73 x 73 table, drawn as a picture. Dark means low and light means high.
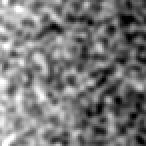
The texture is blotchy. There are no lone odd cells. Overall the values sit about 50% of the way up the scale. No single row or column stands out from its neighbours. There is an overall slope up to the left.
